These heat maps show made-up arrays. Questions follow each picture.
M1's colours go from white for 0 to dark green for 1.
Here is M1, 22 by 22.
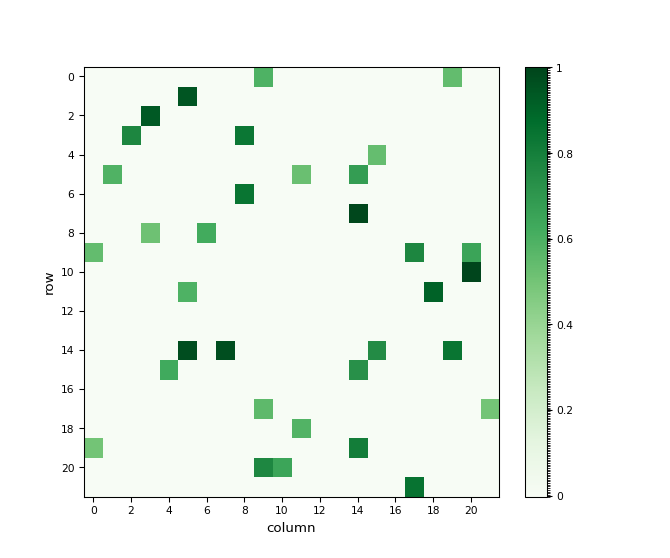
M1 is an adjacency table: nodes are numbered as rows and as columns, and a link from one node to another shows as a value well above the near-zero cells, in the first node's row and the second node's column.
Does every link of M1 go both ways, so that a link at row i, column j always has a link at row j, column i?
yes
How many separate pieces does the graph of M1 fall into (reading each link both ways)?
5
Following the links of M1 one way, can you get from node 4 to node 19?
yes
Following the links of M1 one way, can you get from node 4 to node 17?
yes
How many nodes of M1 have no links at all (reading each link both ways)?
3
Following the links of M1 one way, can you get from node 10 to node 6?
no
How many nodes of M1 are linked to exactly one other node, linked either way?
8
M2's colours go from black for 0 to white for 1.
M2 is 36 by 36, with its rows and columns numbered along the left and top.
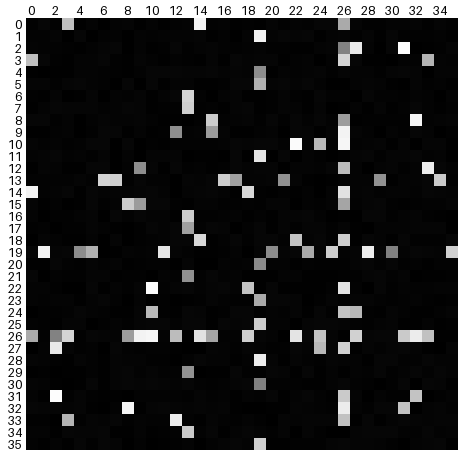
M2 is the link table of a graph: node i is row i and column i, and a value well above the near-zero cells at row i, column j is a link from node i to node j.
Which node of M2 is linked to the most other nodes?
node 26
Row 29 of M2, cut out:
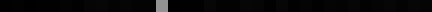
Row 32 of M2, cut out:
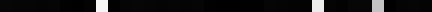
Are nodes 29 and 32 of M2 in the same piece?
no
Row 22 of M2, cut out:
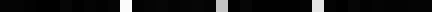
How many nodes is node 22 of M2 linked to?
3
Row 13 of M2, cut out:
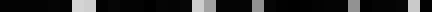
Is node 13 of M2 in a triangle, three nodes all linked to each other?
no
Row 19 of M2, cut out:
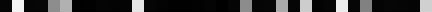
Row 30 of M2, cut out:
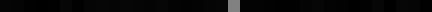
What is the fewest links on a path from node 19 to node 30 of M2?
1
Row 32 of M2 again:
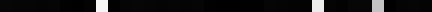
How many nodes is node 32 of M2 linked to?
3
